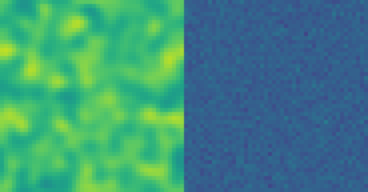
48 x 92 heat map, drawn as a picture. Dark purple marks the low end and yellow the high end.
The table splits into one row of 2 panels. Panel 1,1: high, blotchy. Panel 1,2: low, fine-grained, faint in contrast.
